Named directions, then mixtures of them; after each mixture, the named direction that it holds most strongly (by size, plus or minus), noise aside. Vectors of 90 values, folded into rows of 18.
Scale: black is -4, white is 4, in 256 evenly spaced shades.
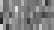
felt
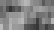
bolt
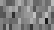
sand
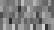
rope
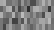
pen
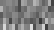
rope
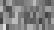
pen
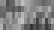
bolt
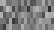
pen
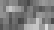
bolt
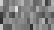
felt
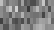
pen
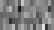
rope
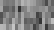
rope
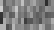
felt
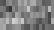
pen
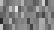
felt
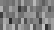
rope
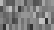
sand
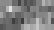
bolt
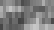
bolt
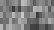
bolt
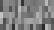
rope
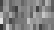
felt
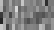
felt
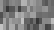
bolt
